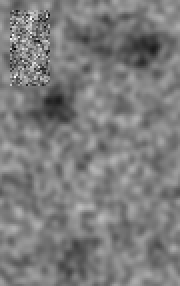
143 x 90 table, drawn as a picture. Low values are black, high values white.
No single row or column stands out from its neighbours. The halves do not mirror each other. The texture is blotchy. Four dips sink into the field. Values change most from cell to cell in the top left. In the top left lies a patch that is rougher than the rest.
